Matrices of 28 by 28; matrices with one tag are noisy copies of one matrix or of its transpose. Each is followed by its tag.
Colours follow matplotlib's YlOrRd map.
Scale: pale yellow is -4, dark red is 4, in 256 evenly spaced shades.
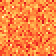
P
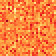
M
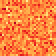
M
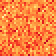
P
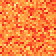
P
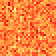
M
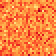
P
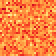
M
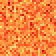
M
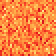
P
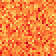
P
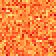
M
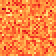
M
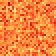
M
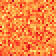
P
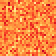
M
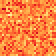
M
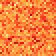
P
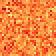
M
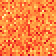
P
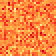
M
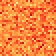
P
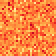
M
